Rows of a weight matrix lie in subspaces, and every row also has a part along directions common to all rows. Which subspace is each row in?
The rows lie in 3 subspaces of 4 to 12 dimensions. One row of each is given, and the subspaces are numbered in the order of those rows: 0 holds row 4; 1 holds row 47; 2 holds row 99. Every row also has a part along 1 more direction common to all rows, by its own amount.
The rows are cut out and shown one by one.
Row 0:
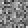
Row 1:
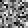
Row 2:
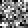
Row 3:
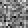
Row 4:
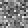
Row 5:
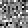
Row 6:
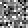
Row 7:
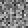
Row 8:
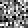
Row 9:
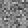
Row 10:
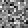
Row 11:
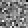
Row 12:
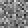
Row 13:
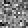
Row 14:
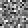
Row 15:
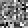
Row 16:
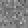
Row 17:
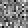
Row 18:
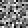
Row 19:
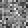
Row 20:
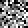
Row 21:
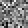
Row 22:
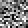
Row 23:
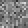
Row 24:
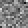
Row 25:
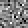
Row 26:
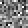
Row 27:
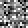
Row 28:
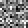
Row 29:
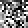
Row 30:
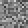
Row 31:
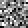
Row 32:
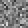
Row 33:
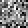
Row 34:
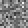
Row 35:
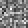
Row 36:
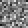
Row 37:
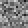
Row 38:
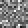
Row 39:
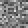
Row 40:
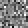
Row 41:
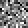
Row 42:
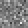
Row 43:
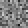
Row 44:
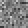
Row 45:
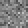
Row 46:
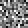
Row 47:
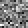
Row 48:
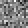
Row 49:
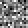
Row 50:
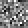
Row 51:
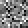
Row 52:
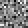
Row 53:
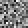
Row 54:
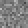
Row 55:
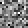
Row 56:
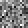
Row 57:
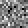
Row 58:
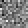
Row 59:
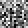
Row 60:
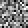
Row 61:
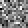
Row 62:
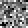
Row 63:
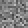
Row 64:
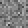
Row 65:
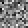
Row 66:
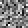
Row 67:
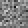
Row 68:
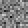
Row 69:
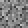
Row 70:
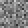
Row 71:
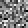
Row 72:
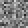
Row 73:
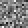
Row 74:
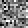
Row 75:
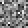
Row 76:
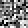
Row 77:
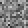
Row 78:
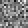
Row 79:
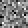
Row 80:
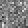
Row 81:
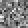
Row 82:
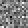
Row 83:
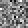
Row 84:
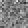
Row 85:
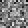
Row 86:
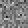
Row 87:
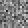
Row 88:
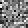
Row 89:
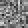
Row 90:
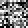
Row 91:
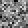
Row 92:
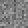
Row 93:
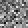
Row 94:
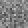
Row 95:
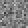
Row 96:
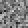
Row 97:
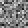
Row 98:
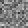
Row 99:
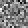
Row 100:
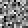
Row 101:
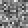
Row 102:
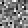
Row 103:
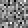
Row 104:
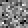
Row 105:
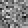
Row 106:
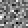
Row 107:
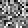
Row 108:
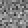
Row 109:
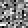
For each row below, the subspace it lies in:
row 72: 1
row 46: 0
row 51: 0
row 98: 1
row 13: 1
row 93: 2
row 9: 0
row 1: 0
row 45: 1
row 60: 0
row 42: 0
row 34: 2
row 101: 2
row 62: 2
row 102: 1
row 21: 0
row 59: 1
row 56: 0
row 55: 1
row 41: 1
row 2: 2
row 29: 0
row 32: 0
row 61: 0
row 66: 1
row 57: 0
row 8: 0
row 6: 1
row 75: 1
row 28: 1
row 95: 1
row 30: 0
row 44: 2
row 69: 0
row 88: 0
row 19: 2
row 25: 0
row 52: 2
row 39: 0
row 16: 0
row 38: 0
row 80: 2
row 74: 0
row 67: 0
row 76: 0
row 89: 0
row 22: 0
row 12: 1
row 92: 1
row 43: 0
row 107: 1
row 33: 2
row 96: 2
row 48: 2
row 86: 0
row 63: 0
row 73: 2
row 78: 2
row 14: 0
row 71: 0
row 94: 1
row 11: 2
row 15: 0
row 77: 1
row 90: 2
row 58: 0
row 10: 0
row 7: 1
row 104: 0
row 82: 2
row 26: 1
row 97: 1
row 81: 2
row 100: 2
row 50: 0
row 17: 2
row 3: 1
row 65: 1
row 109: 1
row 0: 1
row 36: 2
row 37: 0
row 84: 2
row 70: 1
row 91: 2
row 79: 2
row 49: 1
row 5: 1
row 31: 2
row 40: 2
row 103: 0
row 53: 2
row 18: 2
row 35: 1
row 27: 1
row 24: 2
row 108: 1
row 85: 2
